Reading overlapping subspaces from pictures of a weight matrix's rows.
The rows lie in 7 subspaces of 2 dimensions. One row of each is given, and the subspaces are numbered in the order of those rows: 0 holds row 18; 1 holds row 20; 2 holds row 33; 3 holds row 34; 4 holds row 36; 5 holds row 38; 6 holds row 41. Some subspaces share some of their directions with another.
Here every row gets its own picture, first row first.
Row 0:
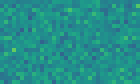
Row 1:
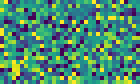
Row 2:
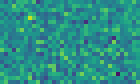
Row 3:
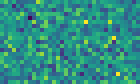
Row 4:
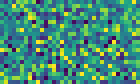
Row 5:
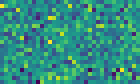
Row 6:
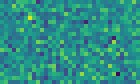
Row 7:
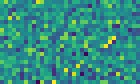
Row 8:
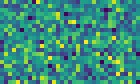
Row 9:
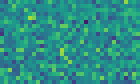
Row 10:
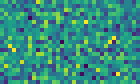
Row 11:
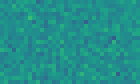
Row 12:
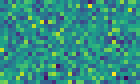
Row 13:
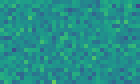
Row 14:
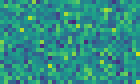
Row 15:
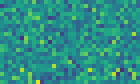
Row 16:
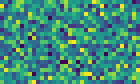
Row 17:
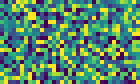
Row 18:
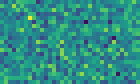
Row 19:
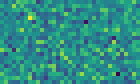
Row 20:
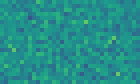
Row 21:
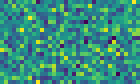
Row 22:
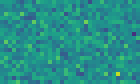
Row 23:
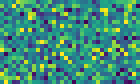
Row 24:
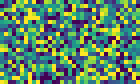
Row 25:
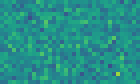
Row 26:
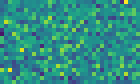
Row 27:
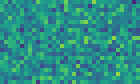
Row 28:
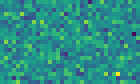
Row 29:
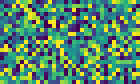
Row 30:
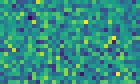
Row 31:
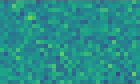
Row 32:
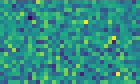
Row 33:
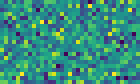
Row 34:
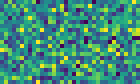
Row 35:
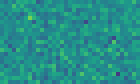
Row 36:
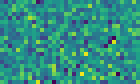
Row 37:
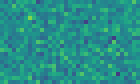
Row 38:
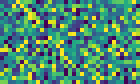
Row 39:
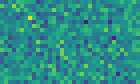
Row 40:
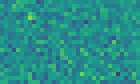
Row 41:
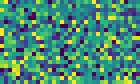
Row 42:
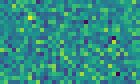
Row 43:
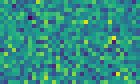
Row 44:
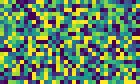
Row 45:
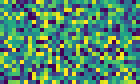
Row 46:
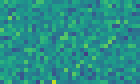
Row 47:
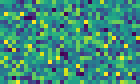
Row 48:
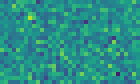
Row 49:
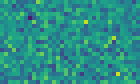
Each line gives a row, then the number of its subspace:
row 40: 3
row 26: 6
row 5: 0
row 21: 3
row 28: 2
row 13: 4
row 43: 2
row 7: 4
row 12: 2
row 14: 5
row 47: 2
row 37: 3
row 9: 6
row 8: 5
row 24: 0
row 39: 0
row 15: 0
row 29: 5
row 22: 2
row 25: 6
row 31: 1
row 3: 0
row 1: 6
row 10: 1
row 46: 4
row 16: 3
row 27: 3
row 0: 4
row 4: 1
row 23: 4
